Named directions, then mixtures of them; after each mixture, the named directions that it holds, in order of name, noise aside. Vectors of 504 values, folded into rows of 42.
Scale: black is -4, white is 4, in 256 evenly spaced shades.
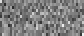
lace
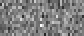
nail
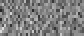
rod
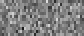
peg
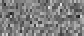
lace, peg, rod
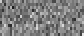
lace, rod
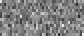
lace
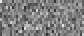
lace, peg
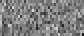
lace, rod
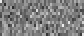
lace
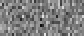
nail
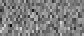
lace, rod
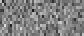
lace, nail, rod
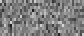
lace, nail, rod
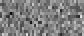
lace, peg, rod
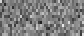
lace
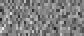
rod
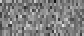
lace, nail, peg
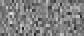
peg, rod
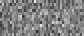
lace, nail, peg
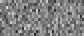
lace, peg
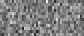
peg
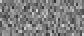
lace, peg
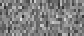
nail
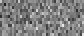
lace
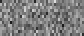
lace, nail, peg
